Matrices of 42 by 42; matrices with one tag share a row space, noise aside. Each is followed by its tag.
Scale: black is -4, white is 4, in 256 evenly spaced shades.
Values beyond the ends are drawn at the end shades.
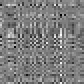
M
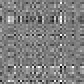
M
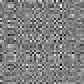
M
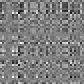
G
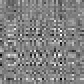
M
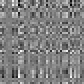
G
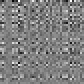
G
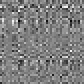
G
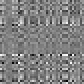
G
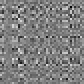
G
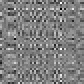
M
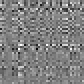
G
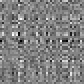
G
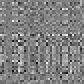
G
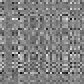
G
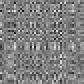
M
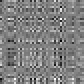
M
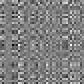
G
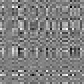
G
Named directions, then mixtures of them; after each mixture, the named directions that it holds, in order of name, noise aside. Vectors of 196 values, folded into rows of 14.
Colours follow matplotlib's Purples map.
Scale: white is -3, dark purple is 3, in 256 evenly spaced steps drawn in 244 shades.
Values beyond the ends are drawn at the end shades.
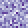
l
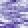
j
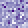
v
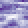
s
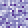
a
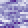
j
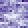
a, j, s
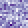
a, l, s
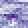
l, s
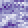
j, s, v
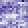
a, s, v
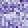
l, s, v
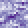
l, s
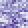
j, l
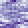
j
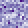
l, s, v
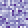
a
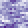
j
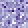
v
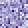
a, l, v
